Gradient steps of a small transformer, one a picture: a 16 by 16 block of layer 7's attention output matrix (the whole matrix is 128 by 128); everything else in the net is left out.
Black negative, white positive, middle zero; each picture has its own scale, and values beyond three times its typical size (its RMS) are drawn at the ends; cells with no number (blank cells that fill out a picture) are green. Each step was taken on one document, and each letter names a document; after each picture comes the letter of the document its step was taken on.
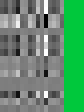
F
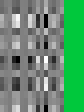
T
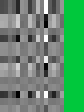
F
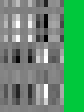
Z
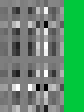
T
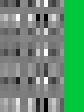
F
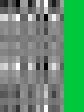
F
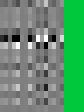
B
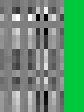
T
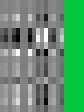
B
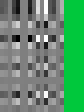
B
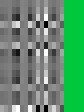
T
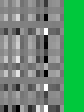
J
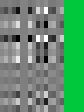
B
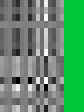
T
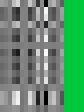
T
